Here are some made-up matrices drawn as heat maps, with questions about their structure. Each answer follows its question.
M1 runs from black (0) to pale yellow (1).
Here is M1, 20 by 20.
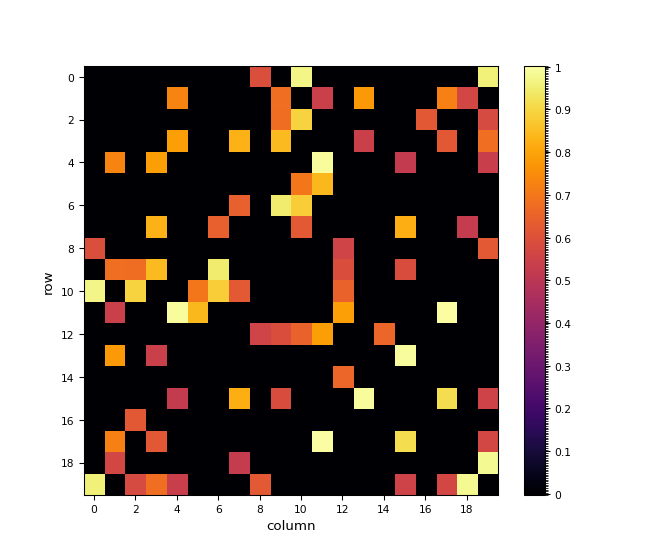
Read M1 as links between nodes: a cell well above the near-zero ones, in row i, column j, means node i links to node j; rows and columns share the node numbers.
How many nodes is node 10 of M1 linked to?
6
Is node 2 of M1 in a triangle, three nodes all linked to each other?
no
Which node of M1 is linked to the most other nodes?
node 19
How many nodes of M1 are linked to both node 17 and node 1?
1
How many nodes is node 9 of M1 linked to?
6
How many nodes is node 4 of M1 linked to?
5
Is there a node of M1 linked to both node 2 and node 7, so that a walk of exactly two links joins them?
yes
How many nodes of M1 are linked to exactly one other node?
2
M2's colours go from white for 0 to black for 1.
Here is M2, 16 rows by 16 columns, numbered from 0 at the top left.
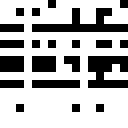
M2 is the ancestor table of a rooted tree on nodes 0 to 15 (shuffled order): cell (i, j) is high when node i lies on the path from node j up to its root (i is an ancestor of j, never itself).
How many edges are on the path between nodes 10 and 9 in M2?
7
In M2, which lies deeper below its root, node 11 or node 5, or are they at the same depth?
the same depth
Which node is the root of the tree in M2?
3
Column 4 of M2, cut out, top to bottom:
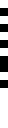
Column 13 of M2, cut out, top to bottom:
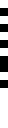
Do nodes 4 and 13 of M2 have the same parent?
yes
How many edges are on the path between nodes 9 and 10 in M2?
7
